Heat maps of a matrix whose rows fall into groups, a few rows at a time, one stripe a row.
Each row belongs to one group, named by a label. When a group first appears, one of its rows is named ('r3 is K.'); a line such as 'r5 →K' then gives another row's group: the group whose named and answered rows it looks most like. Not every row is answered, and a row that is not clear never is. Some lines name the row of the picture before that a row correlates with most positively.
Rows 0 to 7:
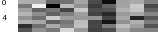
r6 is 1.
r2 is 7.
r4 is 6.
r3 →7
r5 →7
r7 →1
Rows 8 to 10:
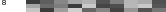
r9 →7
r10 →6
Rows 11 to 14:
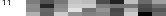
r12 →6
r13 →6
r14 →6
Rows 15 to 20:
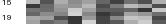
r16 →1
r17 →6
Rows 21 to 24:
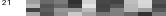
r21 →7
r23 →1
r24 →6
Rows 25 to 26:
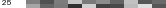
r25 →6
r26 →7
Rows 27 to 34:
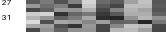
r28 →7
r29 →1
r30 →7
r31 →7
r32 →6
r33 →7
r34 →1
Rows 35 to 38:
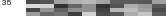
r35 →6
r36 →7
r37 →1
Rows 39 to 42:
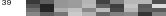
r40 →6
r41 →6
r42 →6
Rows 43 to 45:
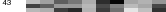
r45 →7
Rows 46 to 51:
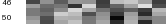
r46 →1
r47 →7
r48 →6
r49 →6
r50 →6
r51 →6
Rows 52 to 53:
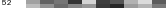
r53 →7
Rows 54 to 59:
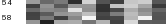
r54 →7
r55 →1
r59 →6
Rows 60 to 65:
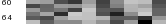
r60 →7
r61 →1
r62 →7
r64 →6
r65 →6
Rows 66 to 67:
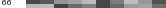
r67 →7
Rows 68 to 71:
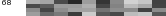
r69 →1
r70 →6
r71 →7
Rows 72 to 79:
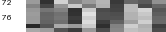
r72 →6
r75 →7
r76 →7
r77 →7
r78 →1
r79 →7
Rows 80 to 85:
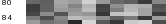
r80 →6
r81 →1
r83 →1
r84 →6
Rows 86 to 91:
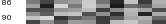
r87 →6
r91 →1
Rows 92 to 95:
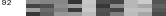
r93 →1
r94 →7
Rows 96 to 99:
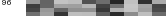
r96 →6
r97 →1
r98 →1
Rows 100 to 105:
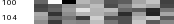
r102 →6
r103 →6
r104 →7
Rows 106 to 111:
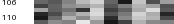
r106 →6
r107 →1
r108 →7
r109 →1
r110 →1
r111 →1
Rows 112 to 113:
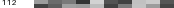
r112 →7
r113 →1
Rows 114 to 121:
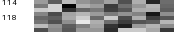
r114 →6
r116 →7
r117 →6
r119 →6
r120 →7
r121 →1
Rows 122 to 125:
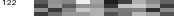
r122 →1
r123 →1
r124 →6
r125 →1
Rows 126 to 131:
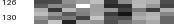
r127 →1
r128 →6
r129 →7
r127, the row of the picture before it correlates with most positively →122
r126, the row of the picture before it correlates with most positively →125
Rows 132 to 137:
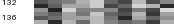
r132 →6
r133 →1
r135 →6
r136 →6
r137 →6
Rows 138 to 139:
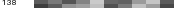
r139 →1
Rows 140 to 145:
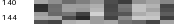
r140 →7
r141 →1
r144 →7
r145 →6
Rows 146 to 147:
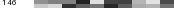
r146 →7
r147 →7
